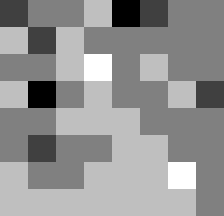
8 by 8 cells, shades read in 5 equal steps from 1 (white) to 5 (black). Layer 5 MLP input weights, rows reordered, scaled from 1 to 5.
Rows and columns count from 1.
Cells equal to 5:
2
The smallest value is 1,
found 2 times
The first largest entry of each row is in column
5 2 1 2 1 2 2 8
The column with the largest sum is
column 2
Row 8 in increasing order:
2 2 2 2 2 2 2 3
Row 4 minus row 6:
-1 1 0 -1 1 1 -1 1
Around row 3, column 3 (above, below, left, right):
2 3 3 1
